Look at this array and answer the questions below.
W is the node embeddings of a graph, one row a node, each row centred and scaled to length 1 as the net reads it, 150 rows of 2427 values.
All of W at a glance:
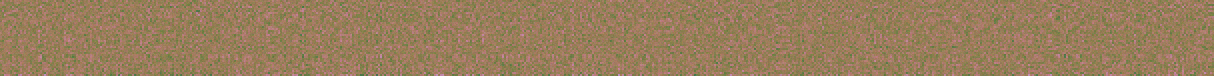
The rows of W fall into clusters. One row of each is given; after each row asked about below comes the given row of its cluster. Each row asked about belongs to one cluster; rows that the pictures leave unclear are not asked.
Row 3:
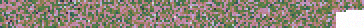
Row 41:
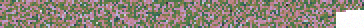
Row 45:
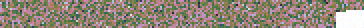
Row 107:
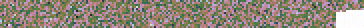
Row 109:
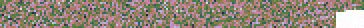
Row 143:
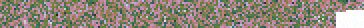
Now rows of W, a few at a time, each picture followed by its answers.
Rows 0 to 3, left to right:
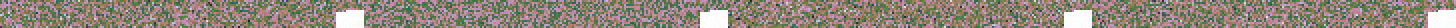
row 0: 3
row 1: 41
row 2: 109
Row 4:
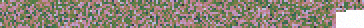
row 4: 3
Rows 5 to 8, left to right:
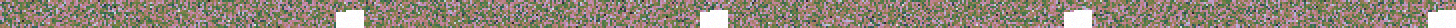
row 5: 45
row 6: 107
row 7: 143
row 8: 45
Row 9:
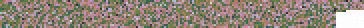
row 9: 107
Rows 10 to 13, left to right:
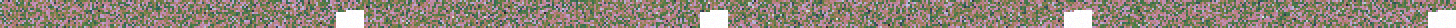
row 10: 109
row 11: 45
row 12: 143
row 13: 41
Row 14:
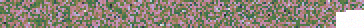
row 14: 143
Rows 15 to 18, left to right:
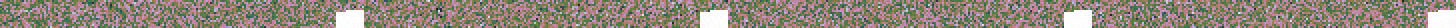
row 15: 143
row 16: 107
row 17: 45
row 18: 3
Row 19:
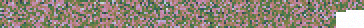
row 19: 109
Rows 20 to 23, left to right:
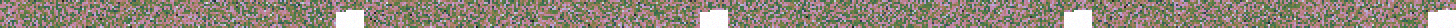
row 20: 3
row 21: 3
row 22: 107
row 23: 107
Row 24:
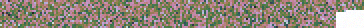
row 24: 109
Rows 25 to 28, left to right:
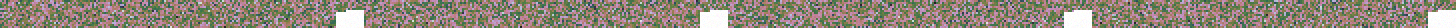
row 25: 109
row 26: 41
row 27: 41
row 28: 41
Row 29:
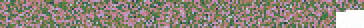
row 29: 41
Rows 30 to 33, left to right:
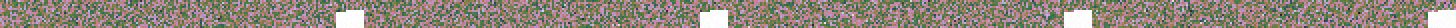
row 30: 45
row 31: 45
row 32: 41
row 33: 107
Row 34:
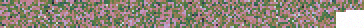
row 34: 41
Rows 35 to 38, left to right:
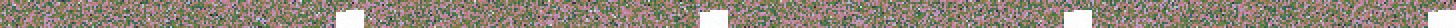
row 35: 107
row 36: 3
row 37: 41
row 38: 107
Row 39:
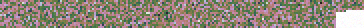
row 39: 3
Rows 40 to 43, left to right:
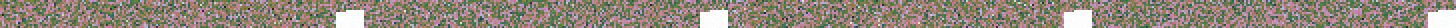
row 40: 45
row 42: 3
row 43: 3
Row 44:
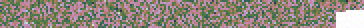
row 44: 143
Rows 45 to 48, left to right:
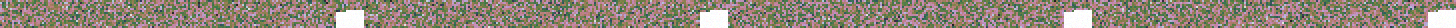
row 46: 107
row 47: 3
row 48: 3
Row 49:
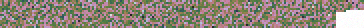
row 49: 107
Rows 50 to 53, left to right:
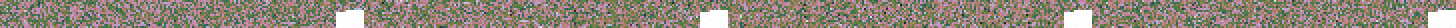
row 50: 143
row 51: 109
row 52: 107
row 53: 41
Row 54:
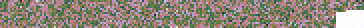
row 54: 109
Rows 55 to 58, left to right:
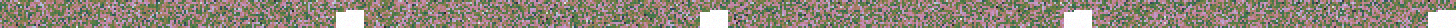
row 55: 109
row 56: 109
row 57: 3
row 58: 41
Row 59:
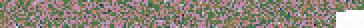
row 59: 109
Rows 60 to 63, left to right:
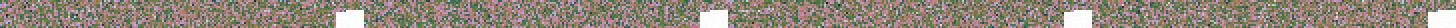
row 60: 3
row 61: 143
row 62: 143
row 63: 41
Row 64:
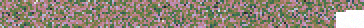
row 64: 109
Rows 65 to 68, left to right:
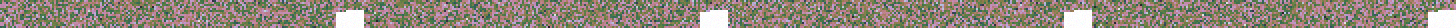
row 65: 3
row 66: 143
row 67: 107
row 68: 107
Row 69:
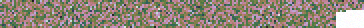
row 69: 107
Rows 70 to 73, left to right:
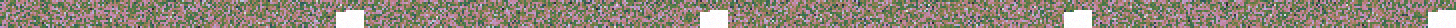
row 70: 41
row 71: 41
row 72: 45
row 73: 41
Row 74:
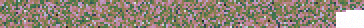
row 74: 143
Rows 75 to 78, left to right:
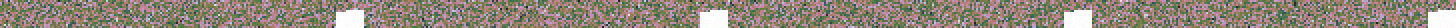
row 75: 107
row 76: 3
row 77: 107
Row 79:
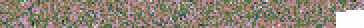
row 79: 143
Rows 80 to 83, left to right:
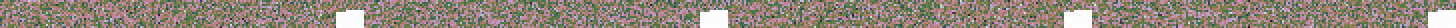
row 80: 41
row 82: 107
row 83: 41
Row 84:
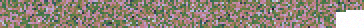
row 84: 45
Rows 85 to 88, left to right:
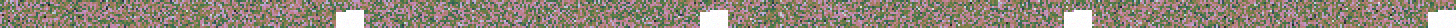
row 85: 107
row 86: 143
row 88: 45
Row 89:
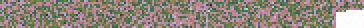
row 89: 3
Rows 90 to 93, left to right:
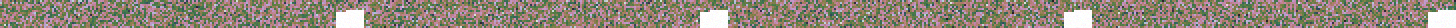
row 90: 107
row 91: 41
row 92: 45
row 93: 109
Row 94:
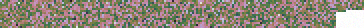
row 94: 109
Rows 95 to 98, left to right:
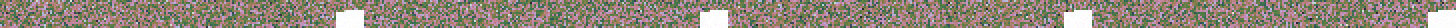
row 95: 109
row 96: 41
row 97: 45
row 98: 45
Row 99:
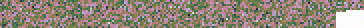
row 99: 107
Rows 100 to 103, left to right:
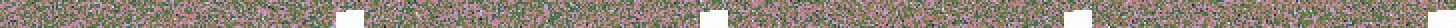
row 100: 3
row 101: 41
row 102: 143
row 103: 109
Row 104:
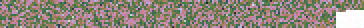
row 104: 41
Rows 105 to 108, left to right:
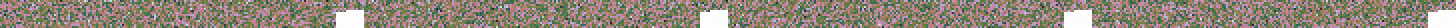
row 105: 3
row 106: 107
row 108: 143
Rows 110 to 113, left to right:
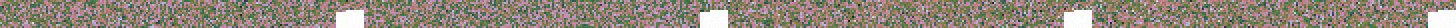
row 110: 143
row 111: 45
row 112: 143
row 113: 45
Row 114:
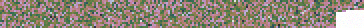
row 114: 143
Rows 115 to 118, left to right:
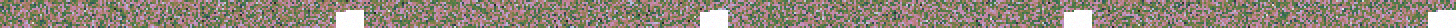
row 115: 143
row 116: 143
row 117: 3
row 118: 41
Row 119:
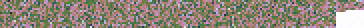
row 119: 143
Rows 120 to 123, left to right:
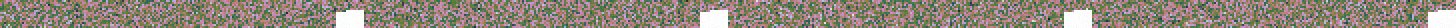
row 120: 107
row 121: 143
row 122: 41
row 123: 143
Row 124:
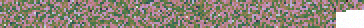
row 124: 107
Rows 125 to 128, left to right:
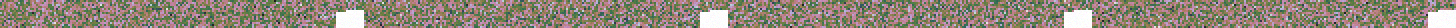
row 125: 109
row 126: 109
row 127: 41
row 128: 3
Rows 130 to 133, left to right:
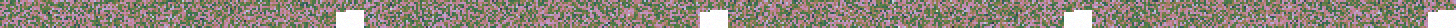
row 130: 41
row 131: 3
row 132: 109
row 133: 3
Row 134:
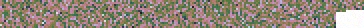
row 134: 45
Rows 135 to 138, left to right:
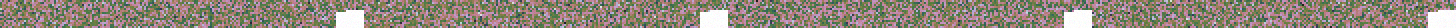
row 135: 109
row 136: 41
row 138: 3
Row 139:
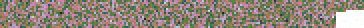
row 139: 109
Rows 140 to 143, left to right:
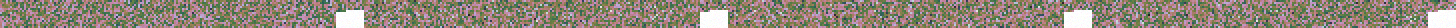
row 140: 45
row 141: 41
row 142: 41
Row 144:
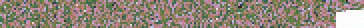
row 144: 143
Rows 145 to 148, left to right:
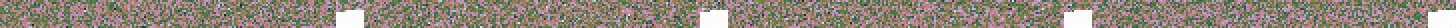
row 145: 143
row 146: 3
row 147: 3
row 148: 41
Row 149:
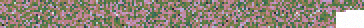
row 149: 41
